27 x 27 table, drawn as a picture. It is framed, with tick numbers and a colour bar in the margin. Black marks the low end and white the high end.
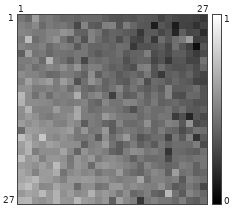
Mirror symmetry: none. Ninth with the highest average: bottom left. Odd rows or columns: none. Ninth with the lowest average: top right. Stripes: none. Slope: up to the bottom left. Grain: fine.
